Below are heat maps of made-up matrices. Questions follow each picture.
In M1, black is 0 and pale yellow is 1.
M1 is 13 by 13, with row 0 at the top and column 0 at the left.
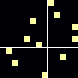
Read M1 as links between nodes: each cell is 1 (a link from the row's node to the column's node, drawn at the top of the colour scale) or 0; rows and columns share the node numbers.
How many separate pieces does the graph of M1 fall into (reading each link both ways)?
5
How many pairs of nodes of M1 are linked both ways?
0
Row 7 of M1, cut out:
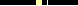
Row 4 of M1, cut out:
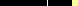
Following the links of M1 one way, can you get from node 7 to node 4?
yes
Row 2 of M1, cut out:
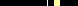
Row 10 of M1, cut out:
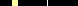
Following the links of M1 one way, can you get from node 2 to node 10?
yes
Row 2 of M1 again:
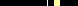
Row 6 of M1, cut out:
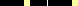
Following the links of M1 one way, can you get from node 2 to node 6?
no
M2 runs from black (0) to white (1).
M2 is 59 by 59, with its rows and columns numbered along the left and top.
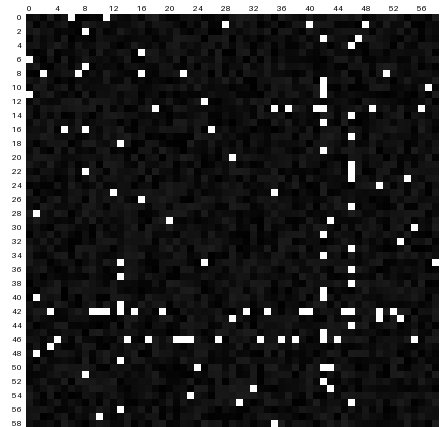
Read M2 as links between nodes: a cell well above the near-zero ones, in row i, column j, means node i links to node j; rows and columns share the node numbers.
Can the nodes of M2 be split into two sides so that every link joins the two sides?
yes
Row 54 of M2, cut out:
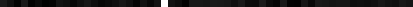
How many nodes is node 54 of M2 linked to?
1
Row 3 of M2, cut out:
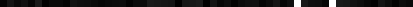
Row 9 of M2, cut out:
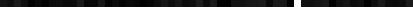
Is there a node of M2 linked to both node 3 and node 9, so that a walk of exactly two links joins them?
yes
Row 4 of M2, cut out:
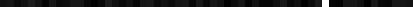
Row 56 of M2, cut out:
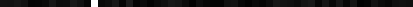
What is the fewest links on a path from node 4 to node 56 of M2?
4
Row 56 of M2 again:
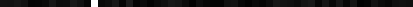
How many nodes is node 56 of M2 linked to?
1
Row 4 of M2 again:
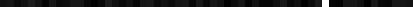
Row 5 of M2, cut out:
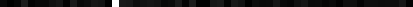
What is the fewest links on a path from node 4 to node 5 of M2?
5
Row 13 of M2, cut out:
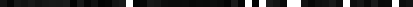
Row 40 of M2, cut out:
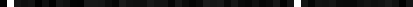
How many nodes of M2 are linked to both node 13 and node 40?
1
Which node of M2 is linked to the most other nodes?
node 42
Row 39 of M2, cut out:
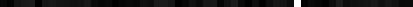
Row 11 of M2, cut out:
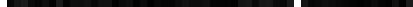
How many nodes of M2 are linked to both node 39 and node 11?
1
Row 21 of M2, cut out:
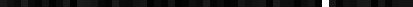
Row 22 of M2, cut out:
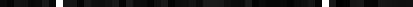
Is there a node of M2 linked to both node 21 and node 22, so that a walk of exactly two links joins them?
yes
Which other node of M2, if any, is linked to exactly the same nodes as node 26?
node 5
